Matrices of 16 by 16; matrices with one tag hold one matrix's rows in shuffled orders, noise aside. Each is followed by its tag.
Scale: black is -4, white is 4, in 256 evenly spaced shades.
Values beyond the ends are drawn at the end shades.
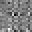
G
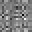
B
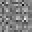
B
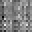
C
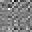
G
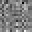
B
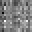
C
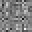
B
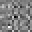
G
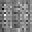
C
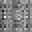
C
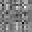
B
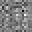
B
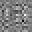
B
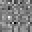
G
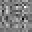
B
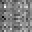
C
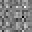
B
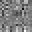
B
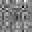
B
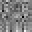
B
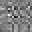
G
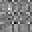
G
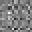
G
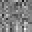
B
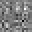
B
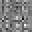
B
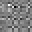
G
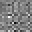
G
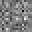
B
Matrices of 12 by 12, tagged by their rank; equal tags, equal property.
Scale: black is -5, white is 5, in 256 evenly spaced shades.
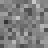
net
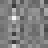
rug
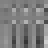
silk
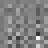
rug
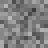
net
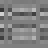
silk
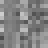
rug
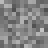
net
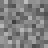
net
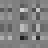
silk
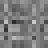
rug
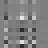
silk
